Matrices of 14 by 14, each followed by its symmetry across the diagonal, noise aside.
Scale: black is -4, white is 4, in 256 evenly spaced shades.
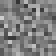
antisymmetric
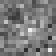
symmetric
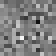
antisymmetric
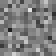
antisymmetric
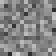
symmetric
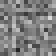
antisymmetric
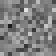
antisymmetric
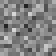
symmetric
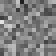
antisymmetric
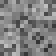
symmetric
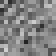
symmetric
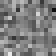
antisymmetric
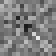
symmetric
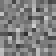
antisymmetric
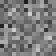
symmetric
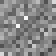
symmetric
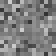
antisymmetric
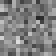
antisymmetric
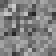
symmetric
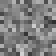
antisymmetric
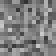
antisymmetric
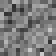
symmetric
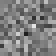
antisymmetric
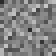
symmetric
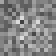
symmetric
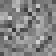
symmetric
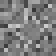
symmetric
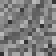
symmetric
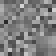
antisymmetric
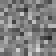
antisymmetric
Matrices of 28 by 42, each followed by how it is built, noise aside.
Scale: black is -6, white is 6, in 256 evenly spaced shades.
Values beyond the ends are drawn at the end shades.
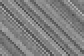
Toeplitz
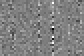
uneven columns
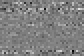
uneven rows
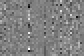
uneven columns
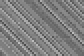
Toeplitz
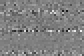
uneven rows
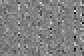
uneven columns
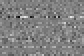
uneven rows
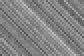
Toeplitz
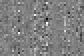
uneven columns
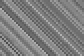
Toeplitz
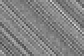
Toeplitz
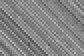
Toeplitz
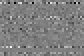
uneven rows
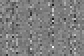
uneven columns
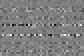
uneven rows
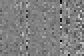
uneven columns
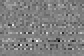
uneven rows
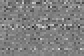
uneven rows
